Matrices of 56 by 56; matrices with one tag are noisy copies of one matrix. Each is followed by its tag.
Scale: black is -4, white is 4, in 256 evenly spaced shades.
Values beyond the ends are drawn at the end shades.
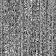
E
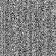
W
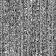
E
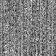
E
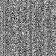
W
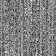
E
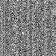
W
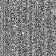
W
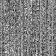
E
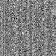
W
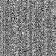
W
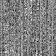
E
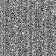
W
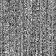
E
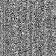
W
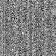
W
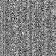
W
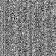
W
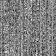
E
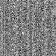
W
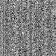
W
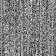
E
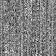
E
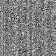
W
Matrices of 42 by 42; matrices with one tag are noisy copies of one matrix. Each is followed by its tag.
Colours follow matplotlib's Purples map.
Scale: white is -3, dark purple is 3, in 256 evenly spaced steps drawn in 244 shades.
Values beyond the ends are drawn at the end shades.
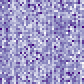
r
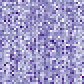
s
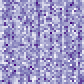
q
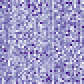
r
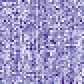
s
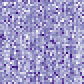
s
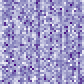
q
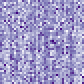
s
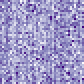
r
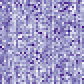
r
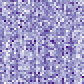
s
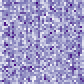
q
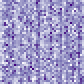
q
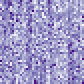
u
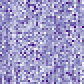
r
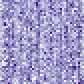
q
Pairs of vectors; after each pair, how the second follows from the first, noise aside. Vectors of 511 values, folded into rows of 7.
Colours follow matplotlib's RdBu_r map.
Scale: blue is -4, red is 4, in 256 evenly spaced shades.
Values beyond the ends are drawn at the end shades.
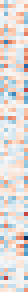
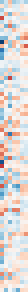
wrapped around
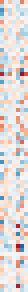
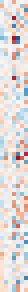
wrapped around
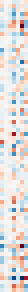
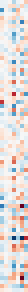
wrapped around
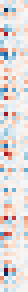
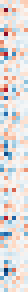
sign-scrambled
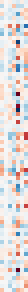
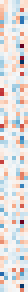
wrapped around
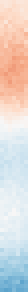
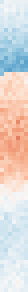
wrapped around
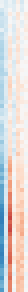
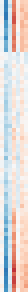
wrapped around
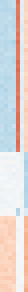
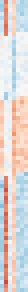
wrapped around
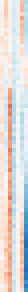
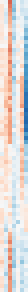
wrapped around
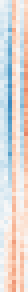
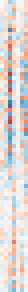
sign-scrambled
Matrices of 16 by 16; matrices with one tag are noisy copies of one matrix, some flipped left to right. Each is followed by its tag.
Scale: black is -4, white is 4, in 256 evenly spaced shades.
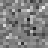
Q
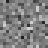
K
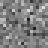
Q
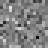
K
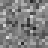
Q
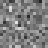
K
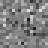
Q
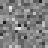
K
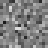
K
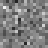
Q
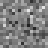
Q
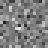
K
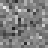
Q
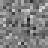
Q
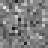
Q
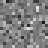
K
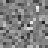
K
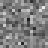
Q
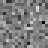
K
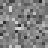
K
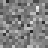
K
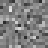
K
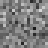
Q
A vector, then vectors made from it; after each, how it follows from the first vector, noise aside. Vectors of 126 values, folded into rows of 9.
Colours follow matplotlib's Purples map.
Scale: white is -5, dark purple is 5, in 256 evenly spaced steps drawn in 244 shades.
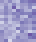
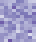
sign-scrambled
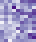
scaled up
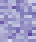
sign-scrambled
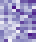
scaled up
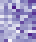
scaled up
